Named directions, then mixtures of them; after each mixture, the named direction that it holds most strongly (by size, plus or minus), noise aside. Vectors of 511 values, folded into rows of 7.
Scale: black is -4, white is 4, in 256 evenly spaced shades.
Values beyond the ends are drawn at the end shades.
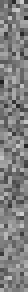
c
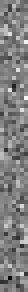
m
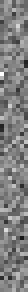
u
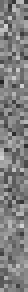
c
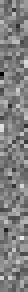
u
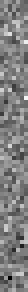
m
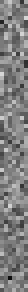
c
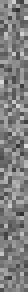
c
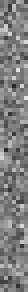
m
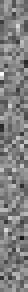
u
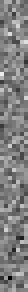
u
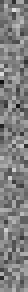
u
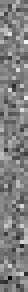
m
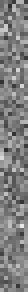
c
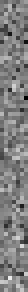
m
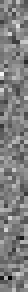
u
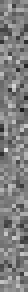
m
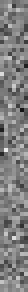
m
